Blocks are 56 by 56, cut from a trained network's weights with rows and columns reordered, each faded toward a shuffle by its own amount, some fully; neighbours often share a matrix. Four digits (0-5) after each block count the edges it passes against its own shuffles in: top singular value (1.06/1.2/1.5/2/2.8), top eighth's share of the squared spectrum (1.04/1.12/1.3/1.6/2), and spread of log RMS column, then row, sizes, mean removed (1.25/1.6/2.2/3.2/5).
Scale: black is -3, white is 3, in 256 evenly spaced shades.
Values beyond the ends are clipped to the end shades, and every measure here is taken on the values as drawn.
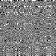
4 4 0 3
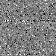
2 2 0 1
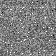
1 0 0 0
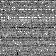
4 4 0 2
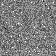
0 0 0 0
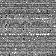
4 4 0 2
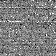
3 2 0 1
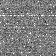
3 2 0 1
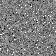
0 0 0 0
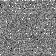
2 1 0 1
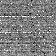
3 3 0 2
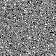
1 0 0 0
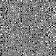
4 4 2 2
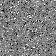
0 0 0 0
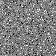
1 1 0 0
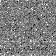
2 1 0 0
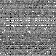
4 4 1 2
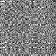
4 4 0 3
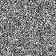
2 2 0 0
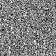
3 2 0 0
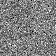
0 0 0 0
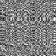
4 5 2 3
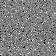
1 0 0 0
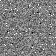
1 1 0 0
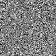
3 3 1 0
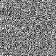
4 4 2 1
